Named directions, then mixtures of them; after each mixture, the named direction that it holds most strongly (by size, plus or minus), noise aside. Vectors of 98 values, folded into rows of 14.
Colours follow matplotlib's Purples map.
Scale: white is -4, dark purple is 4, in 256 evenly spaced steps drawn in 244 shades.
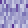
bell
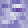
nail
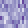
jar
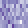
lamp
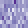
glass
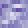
nail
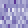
glass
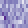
lamp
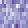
bell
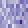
lamp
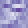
nail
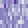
glass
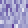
bell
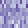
bell
